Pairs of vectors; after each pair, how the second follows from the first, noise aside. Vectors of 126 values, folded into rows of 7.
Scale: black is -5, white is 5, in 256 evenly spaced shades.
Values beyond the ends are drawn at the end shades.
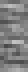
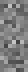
sign-scrambled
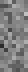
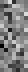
scaled up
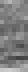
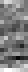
scaled up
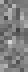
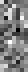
scaled up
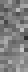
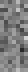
sign-scrambled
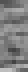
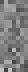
sign-scrambled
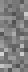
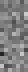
sign-scrambled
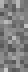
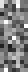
scaled up
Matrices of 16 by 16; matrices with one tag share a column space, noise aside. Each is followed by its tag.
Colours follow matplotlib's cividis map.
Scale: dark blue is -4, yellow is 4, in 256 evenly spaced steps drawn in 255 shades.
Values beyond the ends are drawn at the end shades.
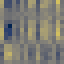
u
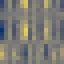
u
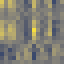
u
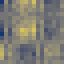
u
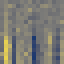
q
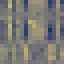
u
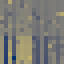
q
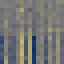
q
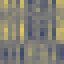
u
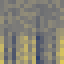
q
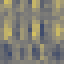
u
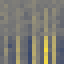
q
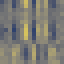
u
